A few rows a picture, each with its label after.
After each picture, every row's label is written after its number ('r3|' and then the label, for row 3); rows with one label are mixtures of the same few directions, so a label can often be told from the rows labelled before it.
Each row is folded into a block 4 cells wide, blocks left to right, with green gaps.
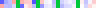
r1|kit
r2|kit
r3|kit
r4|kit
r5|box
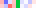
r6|box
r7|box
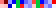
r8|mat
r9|kit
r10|kit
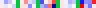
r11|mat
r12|mat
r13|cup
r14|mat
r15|kit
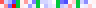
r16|cup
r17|mat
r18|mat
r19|mat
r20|mat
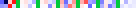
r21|mat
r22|mat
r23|mat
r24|box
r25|mat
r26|box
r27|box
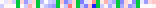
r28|kit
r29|box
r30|box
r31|box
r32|cup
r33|mat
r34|box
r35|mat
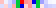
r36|cup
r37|kit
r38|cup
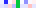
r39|mat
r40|mat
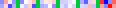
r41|box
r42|cup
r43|cup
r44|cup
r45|mat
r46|box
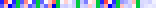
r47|box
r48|box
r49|cup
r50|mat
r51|mat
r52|box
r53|kit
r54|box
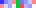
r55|kit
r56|kit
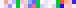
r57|mat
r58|cup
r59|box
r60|kit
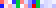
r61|kit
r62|cup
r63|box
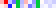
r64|mat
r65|box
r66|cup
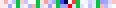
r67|mat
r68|cup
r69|mat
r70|mat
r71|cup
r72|kit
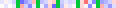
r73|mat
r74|kit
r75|cup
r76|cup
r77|mat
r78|kit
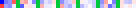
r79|kit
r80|kit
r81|kit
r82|kit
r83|kit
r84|box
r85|box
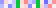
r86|box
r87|mat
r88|box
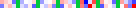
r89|kit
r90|cup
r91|cup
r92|kit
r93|box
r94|kit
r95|cup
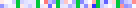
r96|kit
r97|kit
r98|mat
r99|box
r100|cup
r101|mat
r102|kit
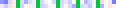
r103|mat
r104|mat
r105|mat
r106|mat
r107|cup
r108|kit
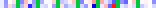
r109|mat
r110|box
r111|cup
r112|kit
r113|cup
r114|cup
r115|mat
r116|kit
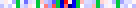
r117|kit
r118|mat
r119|cup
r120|box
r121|cup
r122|kit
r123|cup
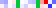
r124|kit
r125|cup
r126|mat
